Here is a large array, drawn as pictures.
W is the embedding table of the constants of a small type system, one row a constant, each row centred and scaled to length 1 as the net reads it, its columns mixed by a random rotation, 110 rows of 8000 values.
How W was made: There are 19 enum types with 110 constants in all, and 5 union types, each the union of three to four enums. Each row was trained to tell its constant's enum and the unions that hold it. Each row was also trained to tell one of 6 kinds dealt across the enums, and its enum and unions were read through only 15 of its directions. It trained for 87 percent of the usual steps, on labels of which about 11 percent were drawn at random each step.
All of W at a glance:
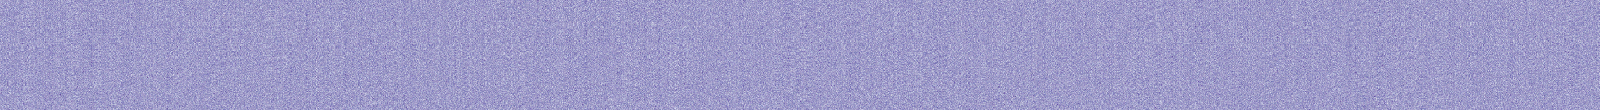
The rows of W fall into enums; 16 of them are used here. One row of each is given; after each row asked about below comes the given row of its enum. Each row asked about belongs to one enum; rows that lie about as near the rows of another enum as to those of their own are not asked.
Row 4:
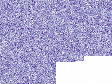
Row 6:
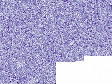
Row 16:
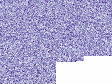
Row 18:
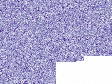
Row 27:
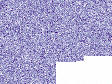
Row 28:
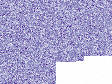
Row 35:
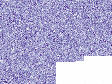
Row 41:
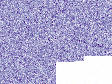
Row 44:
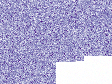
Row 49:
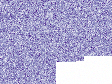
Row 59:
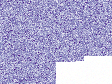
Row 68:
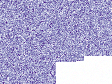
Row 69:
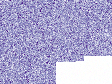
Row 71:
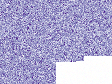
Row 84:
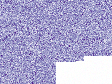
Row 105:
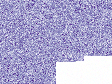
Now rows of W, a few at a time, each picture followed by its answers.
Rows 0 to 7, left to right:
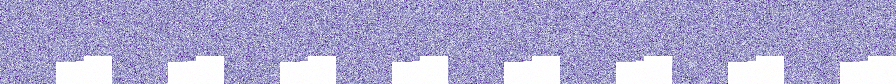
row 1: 35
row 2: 16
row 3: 69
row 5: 44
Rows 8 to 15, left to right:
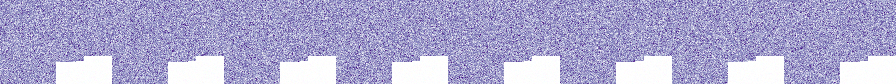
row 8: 4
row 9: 105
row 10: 35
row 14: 59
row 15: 68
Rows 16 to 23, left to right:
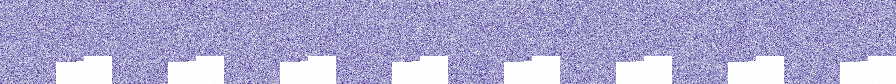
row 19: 69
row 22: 16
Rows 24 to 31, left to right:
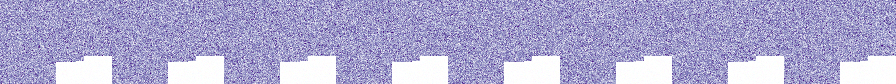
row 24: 16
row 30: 44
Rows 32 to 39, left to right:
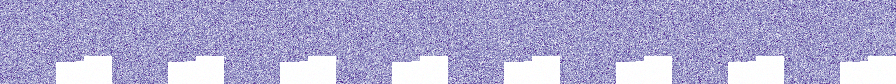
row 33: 4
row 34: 68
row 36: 71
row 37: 68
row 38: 69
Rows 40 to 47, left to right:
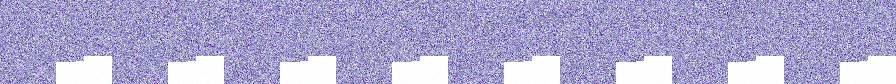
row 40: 41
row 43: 28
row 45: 49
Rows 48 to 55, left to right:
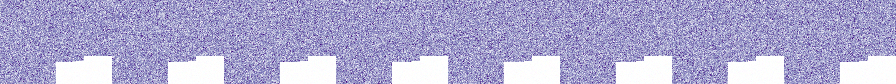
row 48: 84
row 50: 68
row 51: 69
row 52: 59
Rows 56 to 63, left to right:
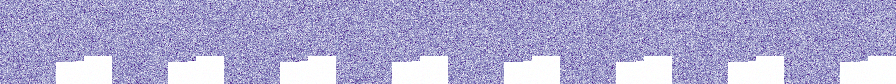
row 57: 49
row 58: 69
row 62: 49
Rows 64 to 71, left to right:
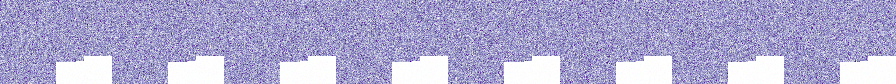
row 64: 18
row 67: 35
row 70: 59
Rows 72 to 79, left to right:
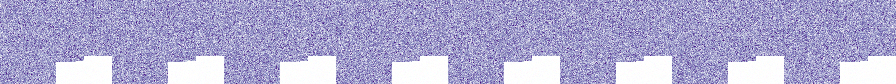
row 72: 49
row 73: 59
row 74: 84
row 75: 4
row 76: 6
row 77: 68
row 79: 59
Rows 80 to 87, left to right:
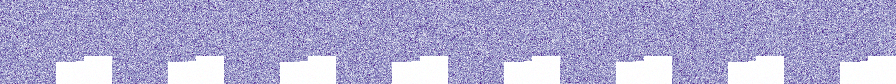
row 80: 28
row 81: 84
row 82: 68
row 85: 84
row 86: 105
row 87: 69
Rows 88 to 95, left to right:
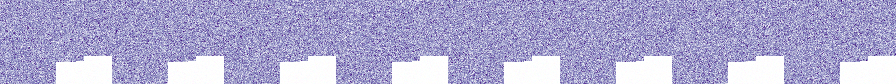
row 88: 71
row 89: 59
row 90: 28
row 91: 44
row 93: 18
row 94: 4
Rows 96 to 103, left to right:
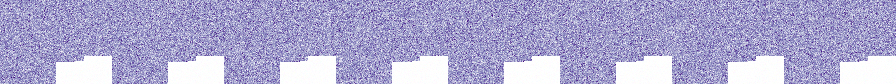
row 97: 35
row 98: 105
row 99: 18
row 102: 49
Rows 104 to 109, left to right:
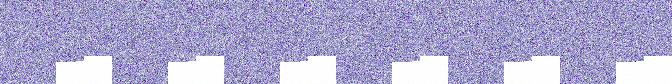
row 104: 18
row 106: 105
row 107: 44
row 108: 84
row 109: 71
